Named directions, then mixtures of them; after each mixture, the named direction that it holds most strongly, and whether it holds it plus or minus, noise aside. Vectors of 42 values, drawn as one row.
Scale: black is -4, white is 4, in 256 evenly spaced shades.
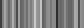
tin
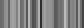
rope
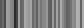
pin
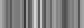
rope, minus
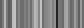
tin, plus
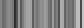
pin, plus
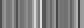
tin, plus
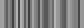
rope, minus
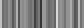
tin, minus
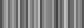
rope, plus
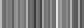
tin, minus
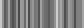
rope, minus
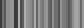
pin, plus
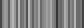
rope, plus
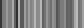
tin, plus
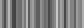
rope, minus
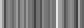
tin, minus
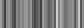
tin, minus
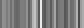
rope, minus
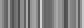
rope, minus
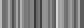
tin, minus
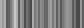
pin, minus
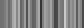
rope, plus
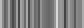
rope, minus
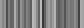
rope, minus
